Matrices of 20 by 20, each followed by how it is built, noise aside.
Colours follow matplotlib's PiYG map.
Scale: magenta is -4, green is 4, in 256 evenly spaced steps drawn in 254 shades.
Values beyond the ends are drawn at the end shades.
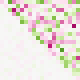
upper triangular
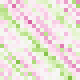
Toeplitz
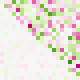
upper triangular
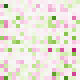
low rank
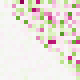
upper triangular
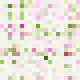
low rank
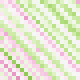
Toeplitz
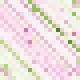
Toeplitz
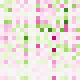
low rank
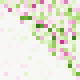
upper triangular
